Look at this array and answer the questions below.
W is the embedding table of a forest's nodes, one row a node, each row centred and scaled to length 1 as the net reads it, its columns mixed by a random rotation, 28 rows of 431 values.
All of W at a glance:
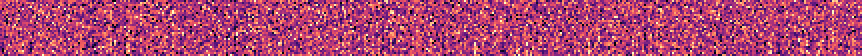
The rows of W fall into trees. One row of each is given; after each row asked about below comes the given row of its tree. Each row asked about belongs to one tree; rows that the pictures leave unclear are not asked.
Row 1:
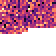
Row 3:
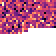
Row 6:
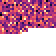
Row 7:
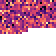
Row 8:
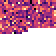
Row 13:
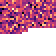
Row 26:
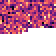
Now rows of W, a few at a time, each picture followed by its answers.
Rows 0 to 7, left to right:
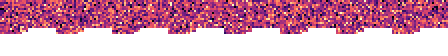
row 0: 13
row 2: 8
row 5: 6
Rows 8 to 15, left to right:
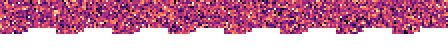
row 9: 7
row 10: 3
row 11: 1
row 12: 26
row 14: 8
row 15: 13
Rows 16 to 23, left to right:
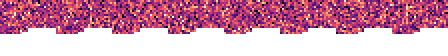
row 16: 6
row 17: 6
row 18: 3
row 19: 8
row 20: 1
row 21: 26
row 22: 26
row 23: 6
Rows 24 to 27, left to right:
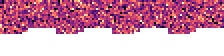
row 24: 8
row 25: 26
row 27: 3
